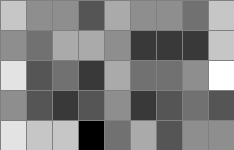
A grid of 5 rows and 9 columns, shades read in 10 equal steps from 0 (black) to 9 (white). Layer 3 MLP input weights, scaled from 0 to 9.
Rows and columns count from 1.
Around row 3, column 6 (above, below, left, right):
2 2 6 4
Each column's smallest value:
5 3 2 0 4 2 2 2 3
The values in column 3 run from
2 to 7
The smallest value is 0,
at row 5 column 4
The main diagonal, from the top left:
7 4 4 3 4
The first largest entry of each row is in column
1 9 9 1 1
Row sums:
47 39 45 30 45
